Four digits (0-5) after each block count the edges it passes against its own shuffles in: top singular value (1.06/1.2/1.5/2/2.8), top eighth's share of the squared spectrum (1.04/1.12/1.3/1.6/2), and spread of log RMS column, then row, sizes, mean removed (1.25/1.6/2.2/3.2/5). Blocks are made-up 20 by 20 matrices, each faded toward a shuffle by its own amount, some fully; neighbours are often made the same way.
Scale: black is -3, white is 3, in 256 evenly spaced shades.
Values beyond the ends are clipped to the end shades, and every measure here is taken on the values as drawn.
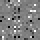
2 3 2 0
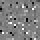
0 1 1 0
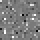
0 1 0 0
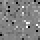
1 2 1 0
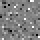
0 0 0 0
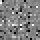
1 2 0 0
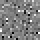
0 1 0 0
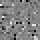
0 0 0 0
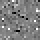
0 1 1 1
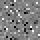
0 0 0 0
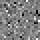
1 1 0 0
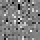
2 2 1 0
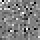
1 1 0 1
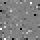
1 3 0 0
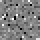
0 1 0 0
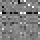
3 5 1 2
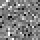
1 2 0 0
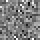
2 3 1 0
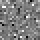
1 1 0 0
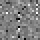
2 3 1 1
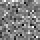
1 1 0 0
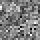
2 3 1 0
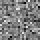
1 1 0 0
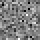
0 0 0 0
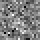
0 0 0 0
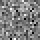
0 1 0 0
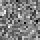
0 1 0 0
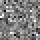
1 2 0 1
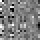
2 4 3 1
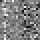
2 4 2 1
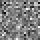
2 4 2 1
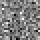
2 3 0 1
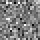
2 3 0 1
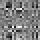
3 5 2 3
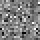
1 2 0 0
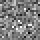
1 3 0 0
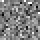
1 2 0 0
